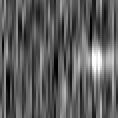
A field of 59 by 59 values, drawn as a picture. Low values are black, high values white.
Bumps: one, in the middle right. Ninth with the highest average: middle right. Grain: streaks running down.
